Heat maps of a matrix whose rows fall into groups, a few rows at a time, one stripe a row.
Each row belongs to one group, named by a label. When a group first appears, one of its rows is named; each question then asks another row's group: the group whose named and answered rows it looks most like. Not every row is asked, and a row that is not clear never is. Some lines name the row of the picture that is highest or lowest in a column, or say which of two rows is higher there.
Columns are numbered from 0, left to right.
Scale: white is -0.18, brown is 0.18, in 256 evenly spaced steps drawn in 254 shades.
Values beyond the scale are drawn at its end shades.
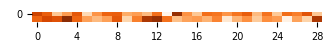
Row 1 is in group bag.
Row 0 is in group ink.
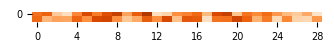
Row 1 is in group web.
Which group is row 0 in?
web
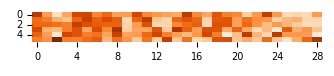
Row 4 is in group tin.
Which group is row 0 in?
web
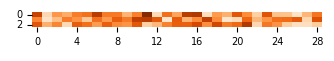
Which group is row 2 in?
web
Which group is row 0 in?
web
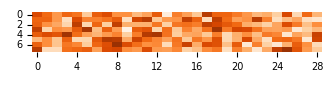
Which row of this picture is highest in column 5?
3
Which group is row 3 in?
web
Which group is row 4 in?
bag
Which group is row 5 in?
tin
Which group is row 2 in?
ink
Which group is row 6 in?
ink
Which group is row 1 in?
web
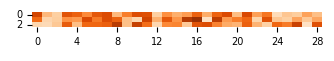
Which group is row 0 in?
web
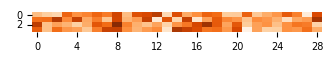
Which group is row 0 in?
tin
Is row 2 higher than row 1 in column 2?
No
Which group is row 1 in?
bag
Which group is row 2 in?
ink
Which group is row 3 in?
ink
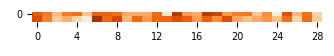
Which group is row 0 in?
ink
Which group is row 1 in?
ink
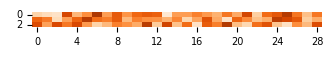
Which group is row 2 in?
bag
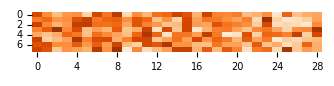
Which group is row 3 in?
bag
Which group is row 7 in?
ink
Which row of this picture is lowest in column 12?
3
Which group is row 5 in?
web
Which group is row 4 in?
tin
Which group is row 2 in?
web
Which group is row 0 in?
ink
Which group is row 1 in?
web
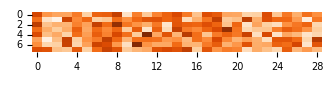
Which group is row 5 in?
tin
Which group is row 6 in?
tin
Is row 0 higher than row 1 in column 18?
No
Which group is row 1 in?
tin
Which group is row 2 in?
ink
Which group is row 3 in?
ink
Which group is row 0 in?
ink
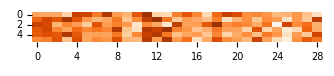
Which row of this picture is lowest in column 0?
0
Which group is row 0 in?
web
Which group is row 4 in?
bag
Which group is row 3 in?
bag
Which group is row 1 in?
bag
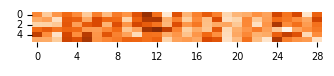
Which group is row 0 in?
tin
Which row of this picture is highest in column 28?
1
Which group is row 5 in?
tin
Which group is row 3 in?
bag
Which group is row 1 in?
tin
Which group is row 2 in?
tin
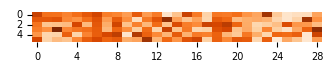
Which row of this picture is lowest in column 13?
0
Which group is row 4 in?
tin
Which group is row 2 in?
ink
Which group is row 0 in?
web
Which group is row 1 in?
bag
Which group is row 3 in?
bag
